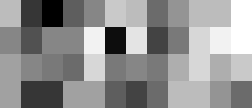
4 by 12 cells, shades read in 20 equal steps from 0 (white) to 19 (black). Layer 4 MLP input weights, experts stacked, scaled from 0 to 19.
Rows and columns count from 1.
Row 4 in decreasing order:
15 15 14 12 11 11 8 7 7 7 5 5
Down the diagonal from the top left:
5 13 10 7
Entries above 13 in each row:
2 2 0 3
